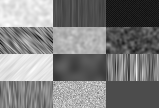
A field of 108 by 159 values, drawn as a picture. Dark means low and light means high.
It is made of 4 by 3 panels. Panel 1,1: very high, blotchy, faint in contrast. Panel 1,2: low, streaked downward, faint in contrast. Panel 1,3: very low, checkered, faint in contrast. Panel 2,1: middling, slanting down to the right, strong in contrast. Panel 2,2: high, blotchy, faint in contrast. Panel 2,3: low, blotchy. Panel 3,1: very high, slanting up to the right, faint in contrast. Panel 3,2: low, smooth, faint in contrast. Panel 3,3: middling, streaked downward, strong in contrast. Panel 4,1: middling, streaked downward. Panel 4,2: high, fine-grained. Panel 4,3: low, flat.
